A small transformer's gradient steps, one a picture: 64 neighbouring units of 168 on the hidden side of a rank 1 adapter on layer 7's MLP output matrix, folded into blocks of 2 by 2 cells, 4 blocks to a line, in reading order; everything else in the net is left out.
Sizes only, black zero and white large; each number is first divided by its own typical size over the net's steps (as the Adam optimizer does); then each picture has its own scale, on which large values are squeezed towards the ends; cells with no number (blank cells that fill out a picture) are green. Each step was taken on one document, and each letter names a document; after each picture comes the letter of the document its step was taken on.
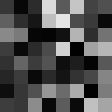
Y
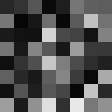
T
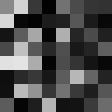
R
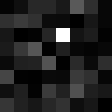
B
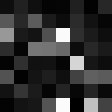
B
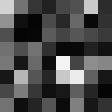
R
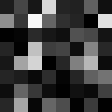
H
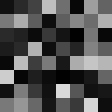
H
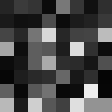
T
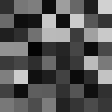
T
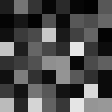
T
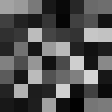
R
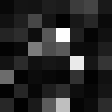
B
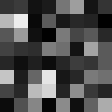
Y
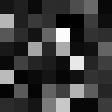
B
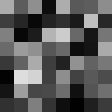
R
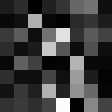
B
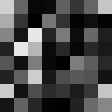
R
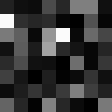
B
